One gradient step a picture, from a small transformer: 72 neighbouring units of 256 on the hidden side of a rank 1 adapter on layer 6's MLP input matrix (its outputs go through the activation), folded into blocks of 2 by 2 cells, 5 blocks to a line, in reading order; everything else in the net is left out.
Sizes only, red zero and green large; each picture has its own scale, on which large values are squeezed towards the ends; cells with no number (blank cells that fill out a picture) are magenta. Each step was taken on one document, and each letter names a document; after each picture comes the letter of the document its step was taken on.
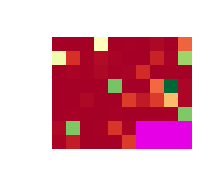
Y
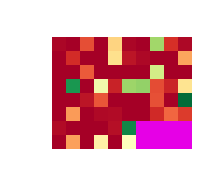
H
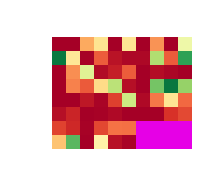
Y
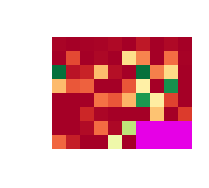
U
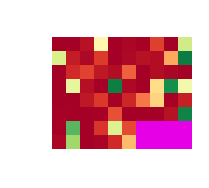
Y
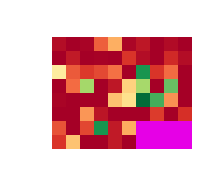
U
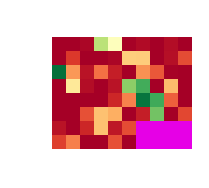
U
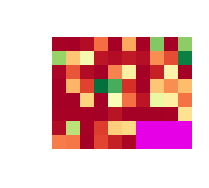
Y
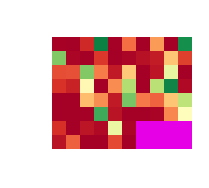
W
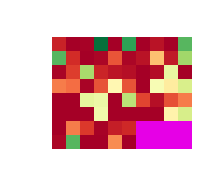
W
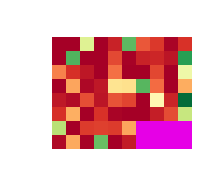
H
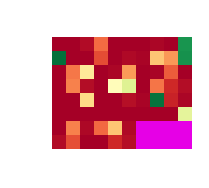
W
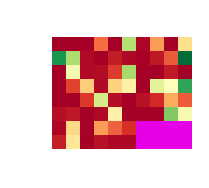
Y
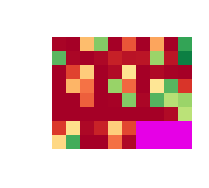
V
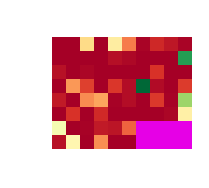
H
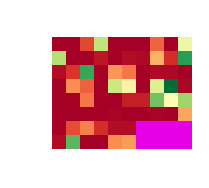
W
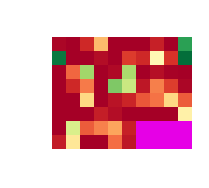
W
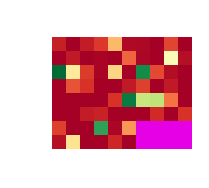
U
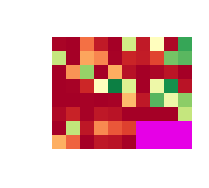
Y
